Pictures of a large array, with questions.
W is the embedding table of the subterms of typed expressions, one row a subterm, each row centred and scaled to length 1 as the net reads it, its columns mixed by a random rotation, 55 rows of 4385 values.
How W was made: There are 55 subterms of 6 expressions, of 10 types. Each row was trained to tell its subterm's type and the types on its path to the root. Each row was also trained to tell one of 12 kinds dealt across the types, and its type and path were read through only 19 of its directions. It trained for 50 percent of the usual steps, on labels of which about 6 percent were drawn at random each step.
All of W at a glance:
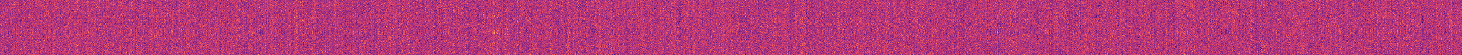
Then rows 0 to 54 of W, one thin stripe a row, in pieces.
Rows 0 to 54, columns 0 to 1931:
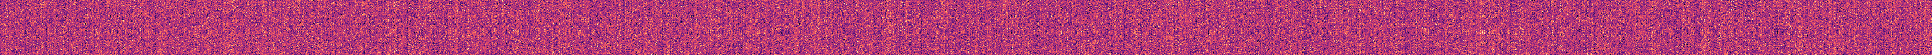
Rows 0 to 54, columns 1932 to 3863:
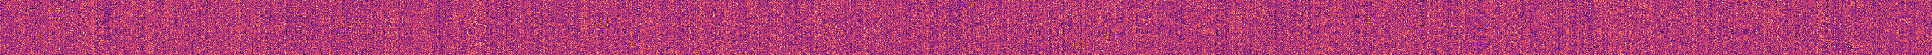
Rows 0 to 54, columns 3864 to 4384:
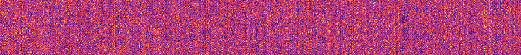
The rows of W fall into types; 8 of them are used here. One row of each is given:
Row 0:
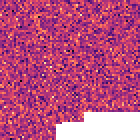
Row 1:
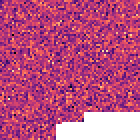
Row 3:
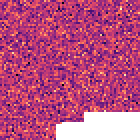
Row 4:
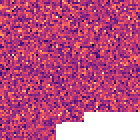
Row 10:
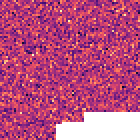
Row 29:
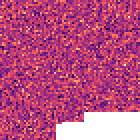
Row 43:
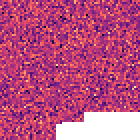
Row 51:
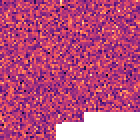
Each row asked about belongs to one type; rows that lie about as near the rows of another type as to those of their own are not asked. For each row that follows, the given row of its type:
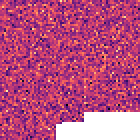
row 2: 4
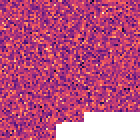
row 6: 3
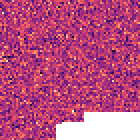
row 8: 3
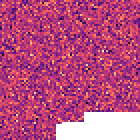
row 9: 1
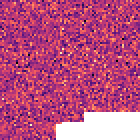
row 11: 10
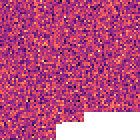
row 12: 0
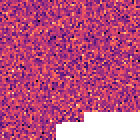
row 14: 3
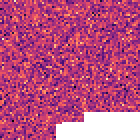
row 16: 0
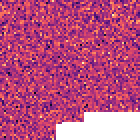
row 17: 4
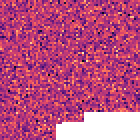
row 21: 10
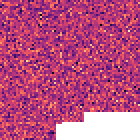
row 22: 10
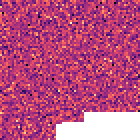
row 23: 43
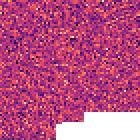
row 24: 43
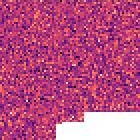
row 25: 0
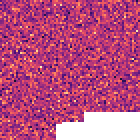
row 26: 29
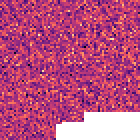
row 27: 10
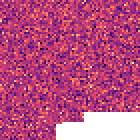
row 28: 0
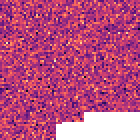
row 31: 29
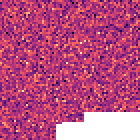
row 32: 4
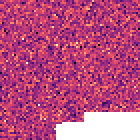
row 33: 4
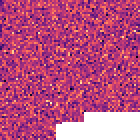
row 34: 1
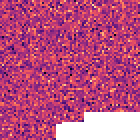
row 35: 10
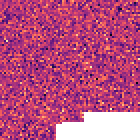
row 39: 0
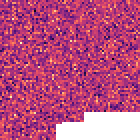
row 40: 29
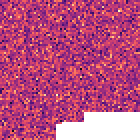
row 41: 3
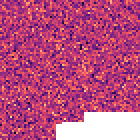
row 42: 4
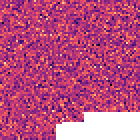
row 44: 0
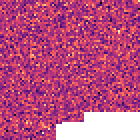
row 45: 43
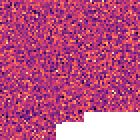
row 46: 29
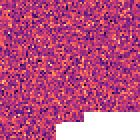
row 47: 51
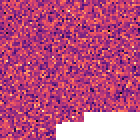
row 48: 10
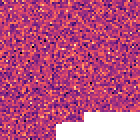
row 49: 4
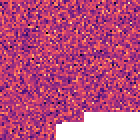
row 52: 43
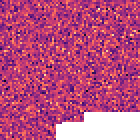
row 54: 1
